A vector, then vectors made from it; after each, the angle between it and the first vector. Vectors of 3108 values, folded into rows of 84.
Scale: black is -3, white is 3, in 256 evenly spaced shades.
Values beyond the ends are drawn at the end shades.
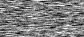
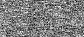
partly opposed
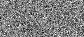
orthogonal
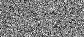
orthogonal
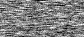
nearly opposite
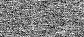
partly aligned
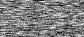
nearly opposite
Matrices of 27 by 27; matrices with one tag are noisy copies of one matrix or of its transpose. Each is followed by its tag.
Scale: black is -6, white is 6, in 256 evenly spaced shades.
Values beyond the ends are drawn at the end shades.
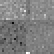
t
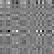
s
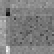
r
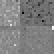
t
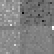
t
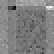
r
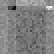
r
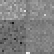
t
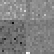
t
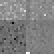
t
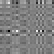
s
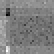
r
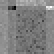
r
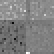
t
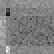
r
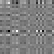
s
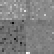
t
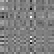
s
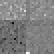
t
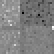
t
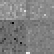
t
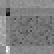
r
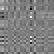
s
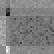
r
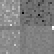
t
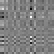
s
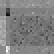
r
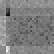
r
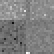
t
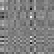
s
